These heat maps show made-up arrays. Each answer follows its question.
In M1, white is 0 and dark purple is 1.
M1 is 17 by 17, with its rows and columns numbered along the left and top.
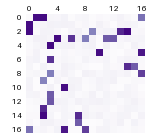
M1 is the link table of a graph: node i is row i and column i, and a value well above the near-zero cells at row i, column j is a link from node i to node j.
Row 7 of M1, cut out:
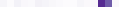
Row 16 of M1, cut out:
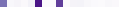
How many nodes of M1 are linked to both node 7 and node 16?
0
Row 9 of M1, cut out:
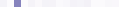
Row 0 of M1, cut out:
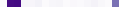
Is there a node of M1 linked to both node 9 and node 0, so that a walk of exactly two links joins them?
yes
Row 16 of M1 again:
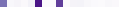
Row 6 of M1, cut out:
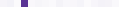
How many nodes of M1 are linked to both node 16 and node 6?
0
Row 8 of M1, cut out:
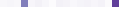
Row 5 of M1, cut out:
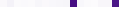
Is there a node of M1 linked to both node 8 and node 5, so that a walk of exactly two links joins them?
yes
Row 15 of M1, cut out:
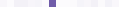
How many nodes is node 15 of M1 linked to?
1
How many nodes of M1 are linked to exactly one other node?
9
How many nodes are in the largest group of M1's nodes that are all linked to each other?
2
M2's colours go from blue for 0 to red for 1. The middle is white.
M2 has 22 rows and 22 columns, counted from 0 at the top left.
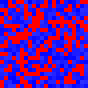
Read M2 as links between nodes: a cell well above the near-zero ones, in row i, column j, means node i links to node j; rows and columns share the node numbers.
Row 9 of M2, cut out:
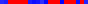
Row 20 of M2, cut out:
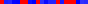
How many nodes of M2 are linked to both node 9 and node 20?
6
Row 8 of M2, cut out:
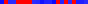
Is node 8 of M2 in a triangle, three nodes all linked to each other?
yes
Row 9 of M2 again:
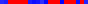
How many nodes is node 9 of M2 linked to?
12
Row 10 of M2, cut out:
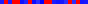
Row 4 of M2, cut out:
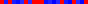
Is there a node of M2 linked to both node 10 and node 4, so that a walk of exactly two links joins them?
no
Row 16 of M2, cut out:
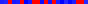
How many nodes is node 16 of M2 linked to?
8
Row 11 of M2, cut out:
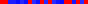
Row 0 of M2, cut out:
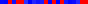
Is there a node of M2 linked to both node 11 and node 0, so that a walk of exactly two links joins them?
yes
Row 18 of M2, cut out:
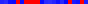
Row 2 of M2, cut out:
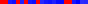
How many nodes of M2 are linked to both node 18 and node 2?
4
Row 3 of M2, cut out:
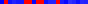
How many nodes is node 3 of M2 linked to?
6
